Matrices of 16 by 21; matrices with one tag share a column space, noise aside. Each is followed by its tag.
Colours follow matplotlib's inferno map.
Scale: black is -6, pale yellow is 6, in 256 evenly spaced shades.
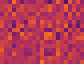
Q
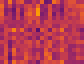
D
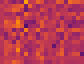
Q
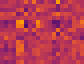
Q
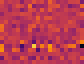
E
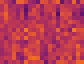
D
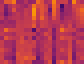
D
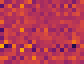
E
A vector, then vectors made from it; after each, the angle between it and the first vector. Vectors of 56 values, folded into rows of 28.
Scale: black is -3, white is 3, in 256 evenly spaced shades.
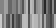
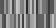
orthogonal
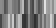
nearly opposite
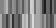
nearly parallel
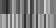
partly opposed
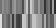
nearly parallel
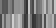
nearly opposite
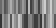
nearly opposite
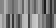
nearly parallel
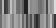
partly opposed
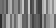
nearly opposite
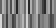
partly aligned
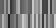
partly aligned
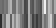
nearly opposite
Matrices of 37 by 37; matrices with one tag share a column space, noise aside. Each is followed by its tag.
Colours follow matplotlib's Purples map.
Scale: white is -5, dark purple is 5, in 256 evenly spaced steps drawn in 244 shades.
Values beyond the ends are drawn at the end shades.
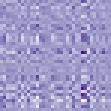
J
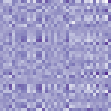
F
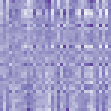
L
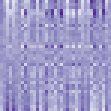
L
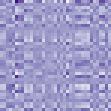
F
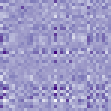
J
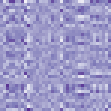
F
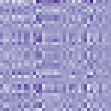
F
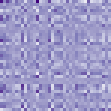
F
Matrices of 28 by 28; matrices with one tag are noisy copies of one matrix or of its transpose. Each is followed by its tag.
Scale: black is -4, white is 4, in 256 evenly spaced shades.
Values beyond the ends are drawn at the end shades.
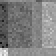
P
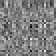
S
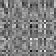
S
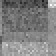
P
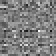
S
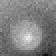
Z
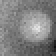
Z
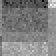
P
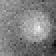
Z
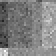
P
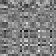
S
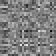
S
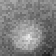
Z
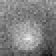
Z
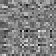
S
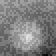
Z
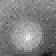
Z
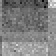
P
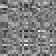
S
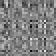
S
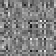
S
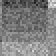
P
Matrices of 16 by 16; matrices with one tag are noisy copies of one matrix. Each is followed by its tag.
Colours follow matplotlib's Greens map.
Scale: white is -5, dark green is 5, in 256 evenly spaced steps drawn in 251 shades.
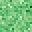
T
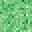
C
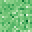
C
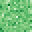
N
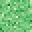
N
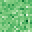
C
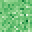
C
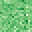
C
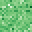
T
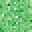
N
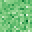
C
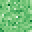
N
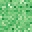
T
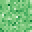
N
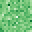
N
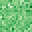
T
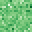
T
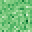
C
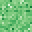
T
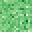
C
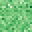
T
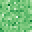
N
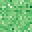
T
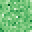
N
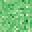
C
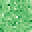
N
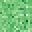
C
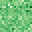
T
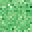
T
